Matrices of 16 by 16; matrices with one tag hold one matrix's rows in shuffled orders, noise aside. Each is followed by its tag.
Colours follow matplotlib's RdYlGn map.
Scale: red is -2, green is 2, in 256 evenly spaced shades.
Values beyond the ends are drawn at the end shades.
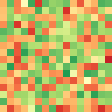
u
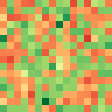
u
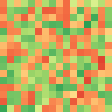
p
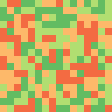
u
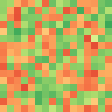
u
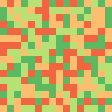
p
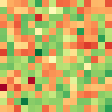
u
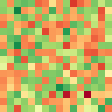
p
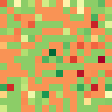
p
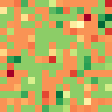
u
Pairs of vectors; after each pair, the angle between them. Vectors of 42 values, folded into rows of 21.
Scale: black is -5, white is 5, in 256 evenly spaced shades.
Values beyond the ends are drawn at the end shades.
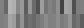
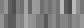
nearly opposite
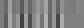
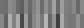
nearly parallel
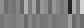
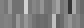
partly aligned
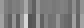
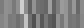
partly aligned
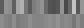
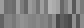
partly opposed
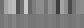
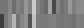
orthogonal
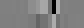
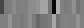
nearly parallel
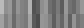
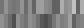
orthogonal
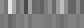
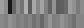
nearly opposite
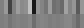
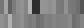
partly aligned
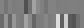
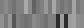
nearly opposite
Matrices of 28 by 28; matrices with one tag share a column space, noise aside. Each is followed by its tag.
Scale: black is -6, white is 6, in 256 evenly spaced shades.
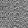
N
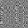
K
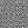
N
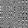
N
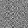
N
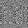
K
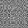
K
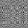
K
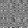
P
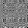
P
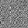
K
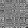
P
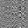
N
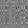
K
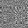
K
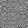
N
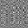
K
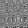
P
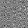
N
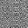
N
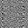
N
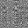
K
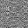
N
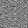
N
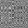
K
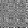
P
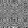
P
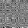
P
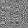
K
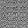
N
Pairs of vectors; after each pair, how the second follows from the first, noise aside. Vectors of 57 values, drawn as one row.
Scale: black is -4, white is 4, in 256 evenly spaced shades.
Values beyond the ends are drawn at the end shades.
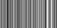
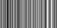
copied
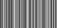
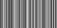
copied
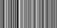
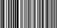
scaled up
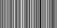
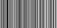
wrapped around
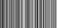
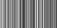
negated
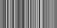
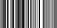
scaled up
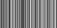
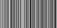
negated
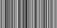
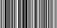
scaled up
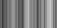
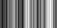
scaled up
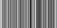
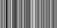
wrapped around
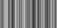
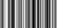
scaled up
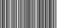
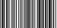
scaled up
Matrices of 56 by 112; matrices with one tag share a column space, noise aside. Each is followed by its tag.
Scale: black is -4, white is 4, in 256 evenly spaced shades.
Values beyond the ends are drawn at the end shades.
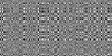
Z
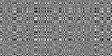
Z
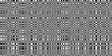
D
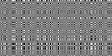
D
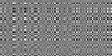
Z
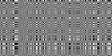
D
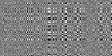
Z
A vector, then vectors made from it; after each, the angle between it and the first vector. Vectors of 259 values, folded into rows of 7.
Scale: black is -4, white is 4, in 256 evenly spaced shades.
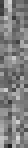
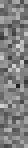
orthogonal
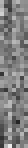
nearly opposite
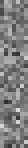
partly aligned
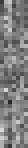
nearly parallel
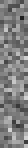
orthogonal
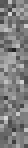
orthogonal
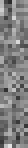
nearly opposite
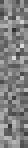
partly aligned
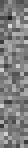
orthogonal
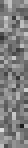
partly aligned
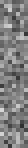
partly aligned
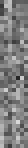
nearly parallel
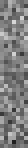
orthogonal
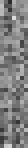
nearly opposite
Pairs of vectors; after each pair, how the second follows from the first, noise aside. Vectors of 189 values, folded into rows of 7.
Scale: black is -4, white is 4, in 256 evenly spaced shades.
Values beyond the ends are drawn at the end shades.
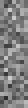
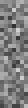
wrapped around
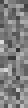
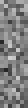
negated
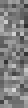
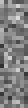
wrapped around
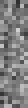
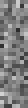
negated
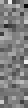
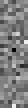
wrapped around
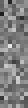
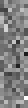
wrapped around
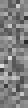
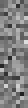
negated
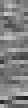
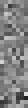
sign-scrambled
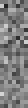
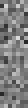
negated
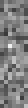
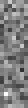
wrapped around
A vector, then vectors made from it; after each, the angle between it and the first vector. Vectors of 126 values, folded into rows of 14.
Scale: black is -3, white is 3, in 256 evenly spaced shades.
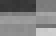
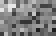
partly opposed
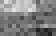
nearly opposite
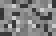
orthogonal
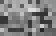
partly opposed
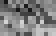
partly aligned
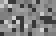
orthogonal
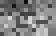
partly aligned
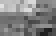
nearly opposite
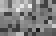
partly opposed
